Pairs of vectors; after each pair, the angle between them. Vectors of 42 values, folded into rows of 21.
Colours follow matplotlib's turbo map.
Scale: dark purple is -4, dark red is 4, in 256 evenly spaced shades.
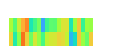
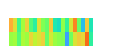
orthogonal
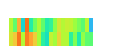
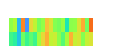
nearly opposite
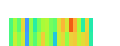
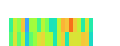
nearly parallel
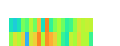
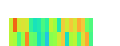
partly opposed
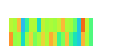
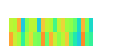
nearly parallel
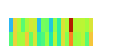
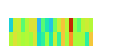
nearly parallel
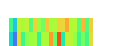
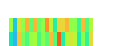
nearly parallel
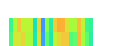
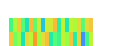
orthogonal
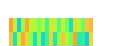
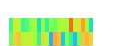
partly opposed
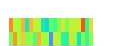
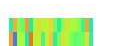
partly opposed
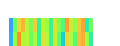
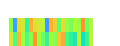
orthogonal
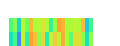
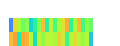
orthogonal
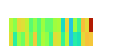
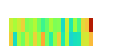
nearly parallel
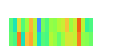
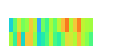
nearly parallel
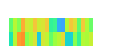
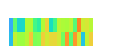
orthogonal
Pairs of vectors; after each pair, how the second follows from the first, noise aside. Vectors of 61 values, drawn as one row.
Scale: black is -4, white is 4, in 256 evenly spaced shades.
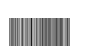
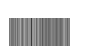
shrunk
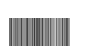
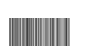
sign-scrambled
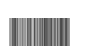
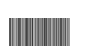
sign-scrambled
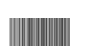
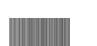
shrunk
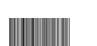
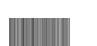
shrunk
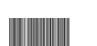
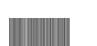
shrunk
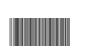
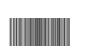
sign-scrambled
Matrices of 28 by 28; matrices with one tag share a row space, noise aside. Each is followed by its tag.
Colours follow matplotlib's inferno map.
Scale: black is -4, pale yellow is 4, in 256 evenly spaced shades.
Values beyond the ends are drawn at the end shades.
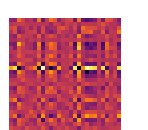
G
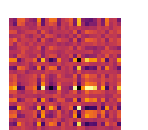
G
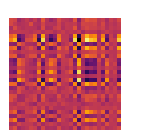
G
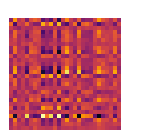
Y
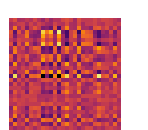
Y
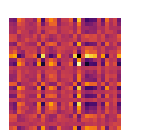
G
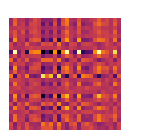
Y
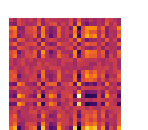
G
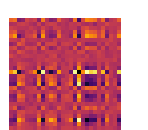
G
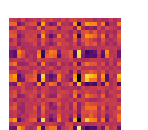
G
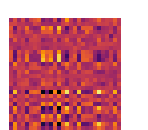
Y
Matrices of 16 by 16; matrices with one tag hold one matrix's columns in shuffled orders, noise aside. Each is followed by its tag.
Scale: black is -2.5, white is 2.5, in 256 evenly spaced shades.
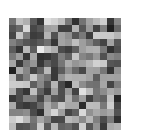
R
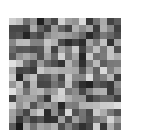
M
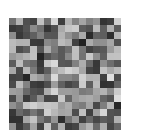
M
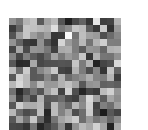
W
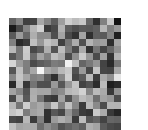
M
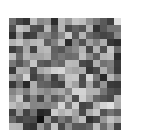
M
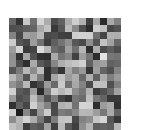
R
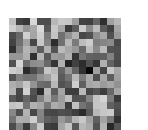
W
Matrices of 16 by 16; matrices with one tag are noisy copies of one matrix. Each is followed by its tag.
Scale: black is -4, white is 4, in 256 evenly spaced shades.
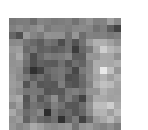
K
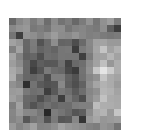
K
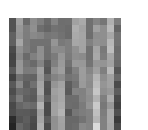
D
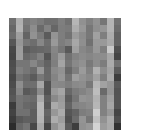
D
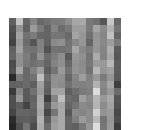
D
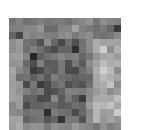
K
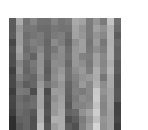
D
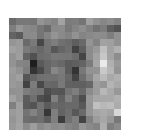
K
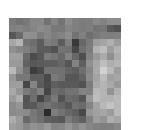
K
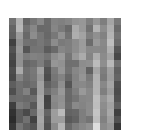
D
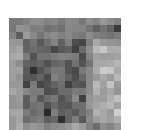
K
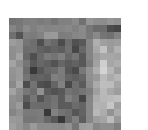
K
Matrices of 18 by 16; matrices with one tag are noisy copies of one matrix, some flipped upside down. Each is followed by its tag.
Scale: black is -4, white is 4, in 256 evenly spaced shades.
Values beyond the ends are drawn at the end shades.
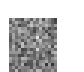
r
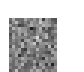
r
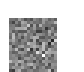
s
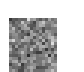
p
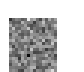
p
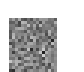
s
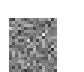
s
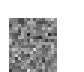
p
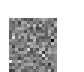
s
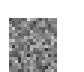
p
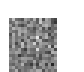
r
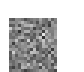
s
